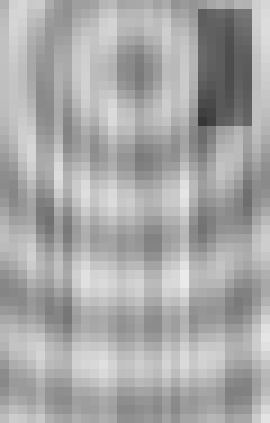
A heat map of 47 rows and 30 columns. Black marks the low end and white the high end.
Ninth with the lowest average: top right. Odd patch: lower, in the top right. Rings: centred on the top middle.
